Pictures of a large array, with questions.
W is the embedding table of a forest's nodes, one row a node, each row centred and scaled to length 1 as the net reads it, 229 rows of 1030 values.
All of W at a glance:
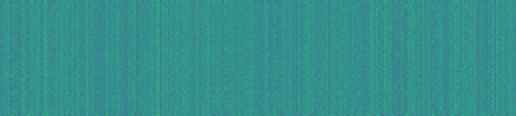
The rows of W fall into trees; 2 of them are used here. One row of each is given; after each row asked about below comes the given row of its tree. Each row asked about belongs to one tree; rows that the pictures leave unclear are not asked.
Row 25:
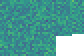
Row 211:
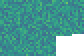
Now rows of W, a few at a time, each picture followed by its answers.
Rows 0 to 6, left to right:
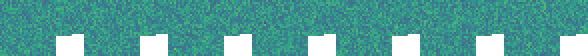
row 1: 211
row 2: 211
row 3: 211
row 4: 211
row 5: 211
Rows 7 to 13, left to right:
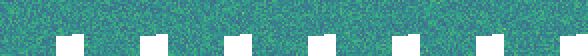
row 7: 211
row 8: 25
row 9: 211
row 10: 25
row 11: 25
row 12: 25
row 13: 25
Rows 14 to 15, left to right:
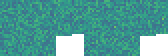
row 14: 211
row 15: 25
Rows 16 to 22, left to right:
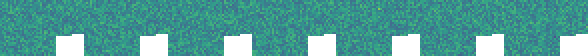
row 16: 211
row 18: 25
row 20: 25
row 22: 211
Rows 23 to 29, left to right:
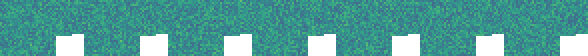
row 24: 211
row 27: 211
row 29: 211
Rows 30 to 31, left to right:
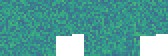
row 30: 25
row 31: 211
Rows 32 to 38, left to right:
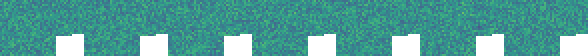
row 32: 25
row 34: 211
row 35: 25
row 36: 211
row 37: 25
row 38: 211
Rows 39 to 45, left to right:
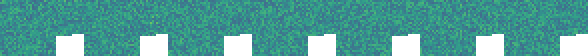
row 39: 211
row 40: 25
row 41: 211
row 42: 211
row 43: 25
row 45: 25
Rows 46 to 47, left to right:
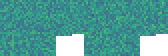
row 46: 25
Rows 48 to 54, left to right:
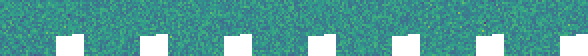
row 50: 25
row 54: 211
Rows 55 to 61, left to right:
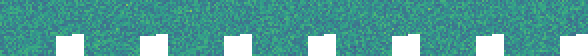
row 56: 25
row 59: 25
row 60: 25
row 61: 211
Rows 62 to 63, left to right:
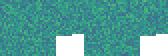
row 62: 211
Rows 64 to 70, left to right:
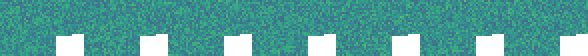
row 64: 211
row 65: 211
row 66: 211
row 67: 211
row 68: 25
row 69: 211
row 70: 25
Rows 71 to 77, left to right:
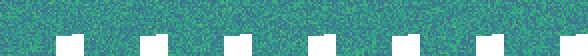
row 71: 211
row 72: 25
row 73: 211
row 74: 25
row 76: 211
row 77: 211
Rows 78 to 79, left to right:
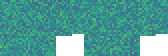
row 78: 25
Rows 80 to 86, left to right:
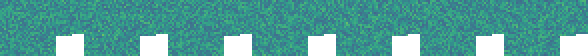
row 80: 25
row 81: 25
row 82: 25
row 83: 211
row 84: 211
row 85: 25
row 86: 211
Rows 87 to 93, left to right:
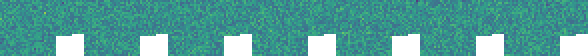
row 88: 25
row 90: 211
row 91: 25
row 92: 211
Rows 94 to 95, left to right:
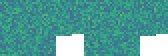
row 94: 211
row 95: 25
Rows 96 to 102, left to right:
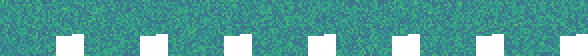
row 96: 211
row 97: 211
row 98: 211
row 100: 211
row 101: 211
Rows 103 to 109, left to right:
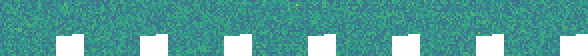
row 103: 211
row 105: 211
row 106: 25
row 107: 25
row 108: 25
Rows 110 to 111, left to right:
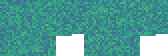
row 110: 211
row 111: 211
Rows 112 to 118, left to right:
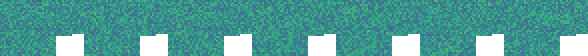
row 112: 25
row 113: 211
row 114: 25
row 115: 211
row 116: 211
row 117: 211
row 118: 25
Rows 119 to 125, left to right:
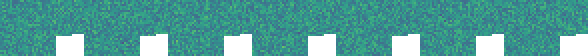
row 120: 25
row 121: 211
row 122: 211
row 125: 211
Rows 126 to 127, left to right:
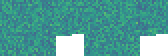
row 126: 211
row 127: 25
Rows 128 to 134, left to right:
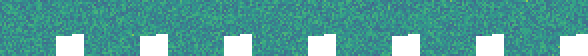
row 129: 211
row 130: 25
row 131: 25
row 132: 25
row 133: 25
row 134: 211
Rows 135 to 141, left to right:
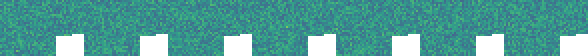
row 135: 25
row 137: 25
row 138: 211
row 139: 211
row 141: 211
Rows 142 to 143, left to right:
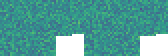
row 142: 25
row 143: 25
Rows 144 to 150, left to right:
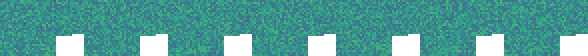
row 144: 25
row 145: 211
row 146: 211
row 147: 211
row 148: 25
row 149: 211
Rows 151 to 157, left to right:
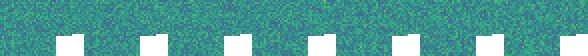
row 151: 25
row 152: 25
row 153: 25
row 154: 25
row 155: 211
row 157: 211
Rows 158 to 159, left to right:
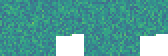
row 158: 211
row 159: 211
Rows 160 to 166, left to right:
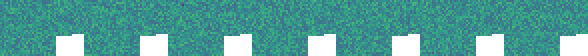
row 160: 211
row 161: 211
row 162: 25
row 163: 211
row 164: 211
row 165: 211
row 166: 25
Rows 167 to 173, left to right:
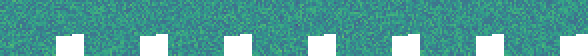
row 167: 25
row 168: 211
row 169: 25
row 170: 211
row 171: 25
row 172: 211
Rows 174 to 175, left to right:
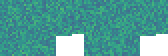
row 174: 211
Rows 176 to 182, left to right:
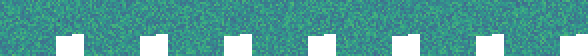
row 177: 211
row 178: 211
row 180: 25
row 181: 211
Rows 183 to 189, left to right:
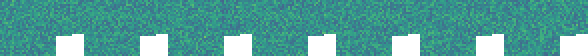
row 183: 25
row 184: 25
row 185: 25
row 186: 25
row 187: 25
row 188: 25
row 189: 211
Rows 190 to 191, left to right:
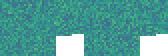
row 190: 211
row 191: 25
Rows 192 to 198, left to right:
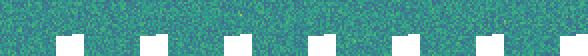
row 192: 211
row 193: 211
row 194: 25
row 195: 211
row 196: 25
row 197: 211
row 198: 211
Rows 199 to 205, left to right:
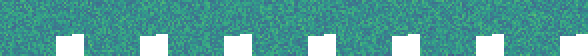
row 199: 25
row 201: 211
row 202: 211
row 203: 211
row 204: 211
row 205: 25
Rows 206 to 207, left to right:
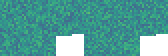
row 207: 25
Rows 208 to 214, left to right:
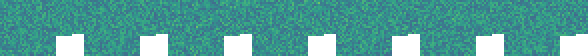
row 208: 211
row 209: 211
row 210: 211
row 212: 211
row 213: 25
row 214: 211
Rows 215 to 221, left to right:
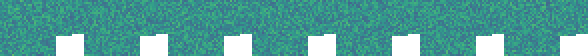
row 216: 211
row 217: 25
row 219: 211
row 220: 25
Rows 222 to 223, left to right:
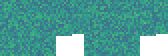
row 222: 25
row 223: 25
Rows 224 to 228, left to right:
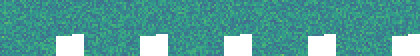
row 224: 25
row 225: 211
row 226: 211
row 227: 25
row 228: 25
